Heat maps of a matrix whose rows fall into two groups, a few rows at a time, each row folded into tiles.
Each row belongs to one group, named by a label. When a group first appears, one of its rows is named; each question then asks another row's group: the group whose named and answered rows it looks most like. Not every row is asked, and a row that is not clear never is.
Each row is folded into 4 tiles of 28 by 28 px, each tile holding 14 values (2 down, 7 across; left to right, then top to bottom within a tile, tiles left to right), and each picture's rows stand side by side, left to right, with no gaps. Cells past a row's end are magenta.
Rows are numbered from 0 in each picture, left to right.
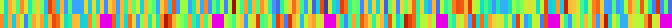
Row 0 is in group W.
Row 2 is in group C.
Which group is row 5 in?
C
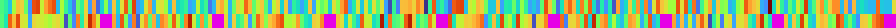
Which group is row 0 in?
W
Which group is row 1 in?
W
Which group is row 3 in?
C
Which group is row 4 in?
C
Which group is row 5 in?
C
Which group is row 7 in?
W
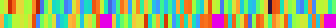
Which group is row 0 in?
C
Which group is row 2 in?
W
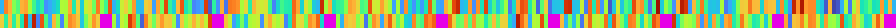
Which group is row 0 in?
C
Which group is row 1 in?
W
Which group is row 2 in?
C
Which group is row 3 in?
W
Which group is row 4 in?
C
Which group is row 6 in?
C
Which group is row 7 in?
C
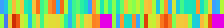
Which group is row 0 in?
W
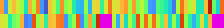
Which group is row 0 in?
W
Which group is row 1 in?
C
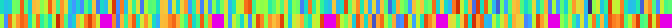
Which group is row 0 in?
W
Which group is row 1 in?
W
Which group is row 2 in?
W
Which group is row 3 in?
C
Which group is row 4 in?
C
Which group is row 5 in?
W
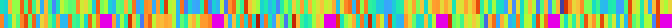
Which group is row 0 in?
C
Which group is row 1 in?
W
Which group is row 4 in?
C
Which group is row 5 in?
C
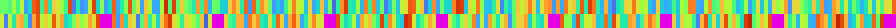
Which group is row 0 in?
W
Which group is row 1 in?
W
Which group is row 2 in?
C
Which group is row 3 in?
C
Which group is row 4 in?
C
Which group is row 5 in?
C
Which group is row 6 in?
W
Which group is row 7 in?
W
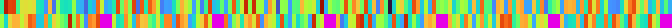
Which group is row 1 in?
C
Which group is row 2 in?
C
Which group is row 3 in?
C
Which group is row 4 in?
W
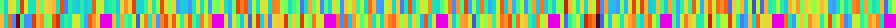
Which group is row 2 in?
W
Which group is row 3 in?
W
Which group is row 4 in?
W
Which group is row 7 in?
C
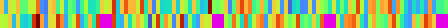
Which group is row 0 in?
W
